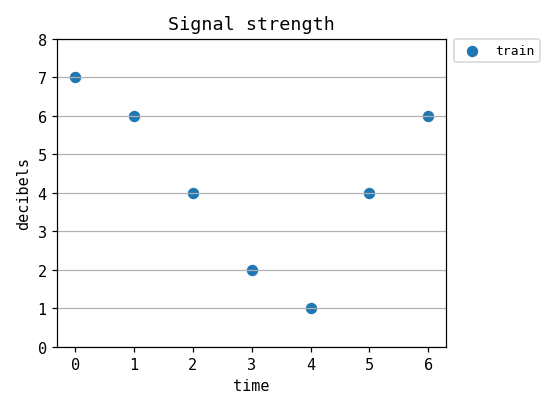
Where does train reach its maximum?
0
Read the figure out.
Title: Signal strength
x-axis: time, ticks 0 1 2 3 4 5 6
y-axis: decibels, ticks 0 1 2 3 4 5 6 7 8
Legend: train
Values:
train: 7 6 4 2 1 4 6
